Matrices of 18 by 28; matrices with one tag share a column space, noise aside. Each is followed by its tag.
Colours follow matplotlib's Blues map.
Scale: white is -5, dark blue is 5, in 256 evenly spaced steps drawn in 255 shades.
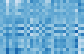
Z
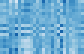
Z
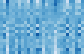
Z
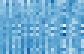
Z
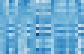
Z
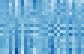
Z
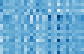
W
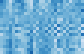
Z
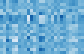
W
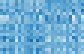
W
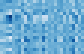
W
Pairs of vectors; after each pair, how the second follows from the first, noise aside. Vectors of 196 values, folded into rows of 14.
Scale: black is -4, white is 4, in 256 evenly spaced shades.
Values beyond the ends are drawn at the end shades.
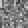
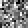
scaled up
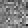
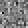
shuffled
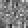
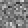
shuffled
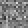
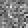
shuffled
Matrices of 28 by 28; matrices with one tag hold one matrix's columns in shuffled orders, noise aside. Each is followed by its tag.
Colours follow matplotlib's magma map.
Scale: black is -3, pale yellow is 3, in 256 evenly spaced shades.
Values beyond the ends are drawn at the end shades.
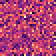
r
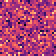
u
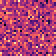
u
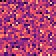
r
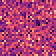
u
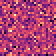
r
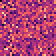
r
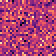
u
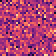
r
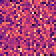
r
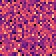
r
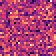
u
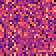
r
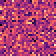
u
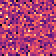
r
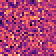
u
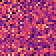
r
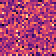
r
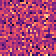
r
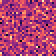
u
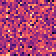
r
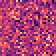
u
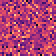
r
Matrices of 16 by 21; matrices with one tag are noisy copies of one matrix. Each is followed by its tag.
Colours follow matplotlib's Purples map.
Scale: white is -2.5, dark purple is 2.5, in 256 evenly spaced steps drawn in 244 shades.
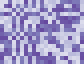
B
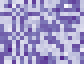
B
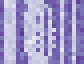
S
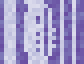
S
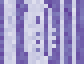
S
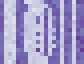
S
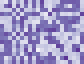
B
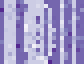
S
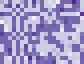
B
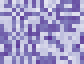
B
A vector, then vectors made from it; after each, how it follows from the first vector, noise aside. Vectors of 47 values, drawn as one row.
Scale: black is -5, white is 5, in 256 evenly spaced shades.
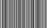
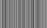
shrunk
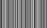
negated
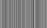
shrunk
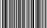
scaled up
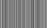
shrunk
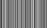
negated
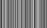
negated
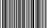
scaled up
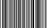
scaled up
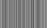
shrunk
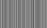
shrunk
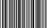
scaled up
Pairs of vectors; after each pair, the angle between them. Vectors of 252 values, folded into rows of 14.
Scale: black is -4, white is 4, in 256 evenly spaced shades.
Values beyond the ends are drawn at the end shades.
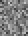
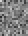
partly opposed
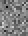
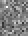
nearly opposite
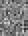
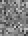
partly opposed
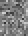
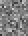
orthogonal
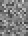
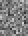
partly aligned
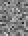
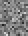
nearly parallel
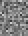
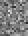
partly aligned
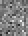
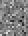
nearly opposite
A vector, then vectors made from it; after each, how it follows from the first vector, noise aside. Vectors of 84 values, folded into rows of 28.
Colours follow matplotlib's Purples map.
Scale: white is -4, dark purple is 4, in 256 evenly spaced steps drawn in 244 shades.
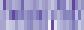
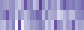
wrapped around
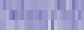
shrunk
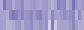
shrunk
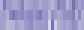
shrunk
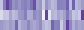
wrapped around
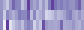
wrapped around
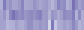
shrunk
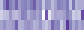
wrapped around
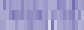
shrunk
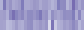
shrunk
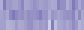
shrunk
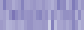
shrunk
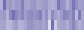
shrunk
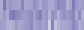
shrunk
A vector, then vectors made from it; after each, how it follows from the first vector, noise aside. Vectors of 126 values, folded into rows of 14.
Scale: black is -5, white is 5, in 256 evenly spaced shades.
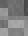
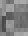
wrapped around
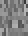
sign-scrambled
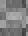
wrapped around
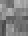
wrapped around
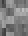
wrapped around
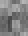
wrapped around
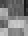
scaled up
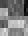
scaled up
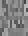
sign-scrambled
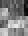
scaled up
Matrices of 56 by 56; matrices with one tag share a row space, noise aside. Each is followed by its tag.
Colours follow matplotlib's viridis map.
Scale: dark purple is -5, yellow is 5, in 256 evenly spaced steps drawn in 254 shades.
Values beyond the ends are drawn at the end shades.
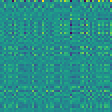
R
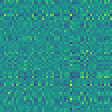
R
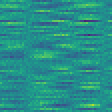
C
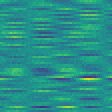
C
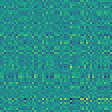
R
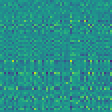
R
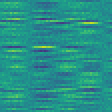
C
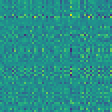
R
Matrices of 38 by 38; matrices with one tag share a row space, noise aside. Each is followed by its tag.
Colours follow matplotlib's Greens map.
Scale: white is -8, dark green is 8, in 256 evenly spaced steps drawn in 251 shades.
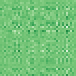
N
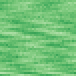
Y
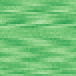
Y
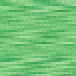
Y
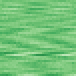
Y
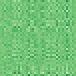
N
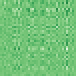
N
